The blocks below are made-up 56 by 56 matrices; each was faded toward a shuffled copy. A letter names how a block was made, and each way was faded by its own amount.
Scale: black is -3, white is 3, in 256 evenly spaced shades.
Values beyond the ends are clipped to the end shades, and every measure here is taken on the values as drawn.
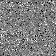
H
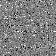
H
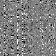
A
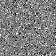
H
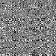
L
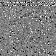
H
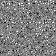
H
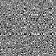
L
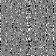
A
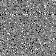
H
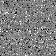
H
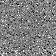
H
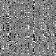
A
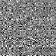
L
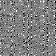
A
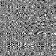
L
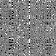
A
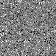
H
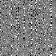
A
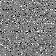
H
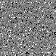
H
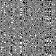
A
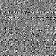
L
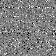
H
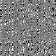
A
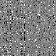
A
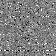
H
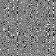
A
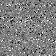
H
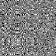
L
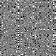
A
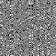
A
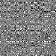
L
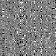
A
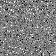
H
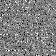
H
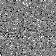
H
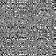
L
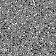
H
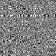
L
